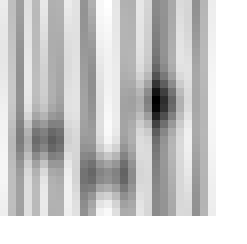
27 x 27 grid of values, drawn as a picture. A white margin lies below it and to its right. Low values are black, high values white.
Dips: three. Stripes: upright, repeating 6 times. Slope: none. Ninth with the lowest average: middle right.
